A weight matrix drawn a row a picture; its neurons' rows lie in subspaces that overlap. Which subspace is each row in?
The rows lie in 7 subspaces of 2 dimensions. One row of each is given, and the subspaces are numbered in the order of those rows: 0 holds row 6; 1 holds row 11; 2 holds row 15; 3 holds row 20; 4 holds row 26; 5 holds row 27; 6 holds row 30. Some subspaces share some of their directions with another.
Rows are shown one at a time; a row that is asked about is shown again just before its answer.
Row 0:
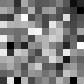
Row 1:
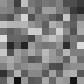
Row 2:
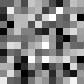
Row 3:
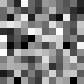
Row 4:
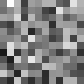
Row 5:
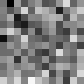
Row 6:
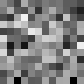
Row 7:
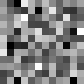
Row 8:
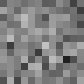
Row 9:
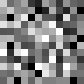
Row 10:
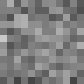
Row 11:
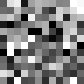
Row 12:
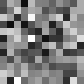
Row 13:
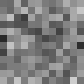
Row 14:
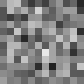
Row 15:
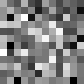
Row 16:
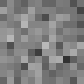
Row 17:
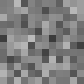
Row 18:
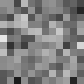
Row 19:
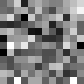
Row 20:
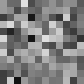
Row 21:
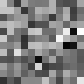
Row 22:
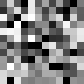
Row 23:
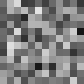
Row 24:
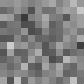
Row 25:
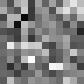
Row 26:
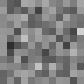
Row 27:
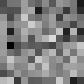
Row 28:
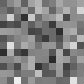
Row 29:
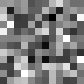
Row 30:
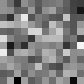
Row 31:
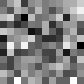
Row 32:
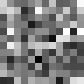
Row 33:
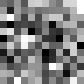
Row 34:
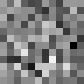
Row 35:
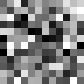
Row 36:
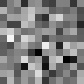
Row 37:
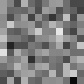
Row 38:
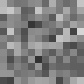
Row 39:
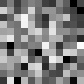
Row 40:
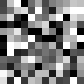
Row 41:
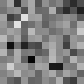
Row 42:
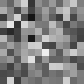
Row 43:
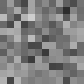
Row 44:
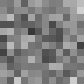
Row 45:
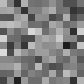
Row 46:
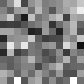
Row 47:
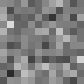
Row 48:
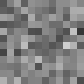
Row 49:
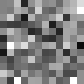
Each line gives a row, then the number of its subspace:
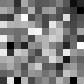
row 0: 6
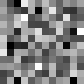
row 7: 4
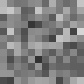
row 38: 5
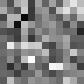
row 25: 3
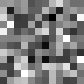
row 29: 0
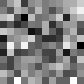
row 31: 0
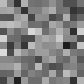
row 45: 5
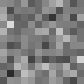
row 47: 0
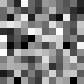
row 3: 6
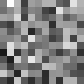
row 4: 1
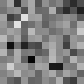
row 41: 3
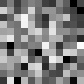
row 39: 6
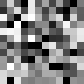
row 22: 3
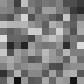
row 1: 2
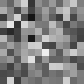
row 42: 3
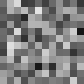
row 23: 4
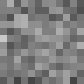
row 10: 1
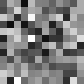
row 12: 3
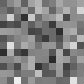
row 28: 2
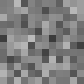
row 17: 2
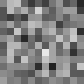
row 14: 4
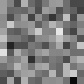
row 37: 0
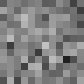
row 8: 6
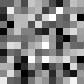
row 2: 0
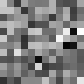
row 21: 5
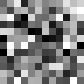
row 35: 0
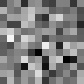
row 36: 6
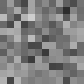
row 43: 3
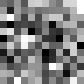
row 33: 4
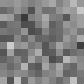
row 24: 6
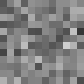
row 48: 5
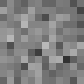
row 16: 6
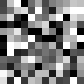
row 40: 4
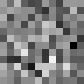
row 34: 2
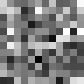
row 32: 5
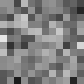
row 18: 1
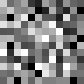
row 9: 2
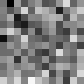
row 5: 1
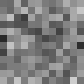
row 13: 1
